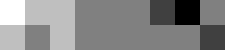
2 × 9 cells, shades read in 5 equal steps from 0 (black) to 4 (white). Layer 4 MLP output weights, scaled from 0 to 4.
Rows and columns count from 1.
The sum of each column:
7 5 6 4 4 4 3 2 3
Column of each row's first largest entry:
1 1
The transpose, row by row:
4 3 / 3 2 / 3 3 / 2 2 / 2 2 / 2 2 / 1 2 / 0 2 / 2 1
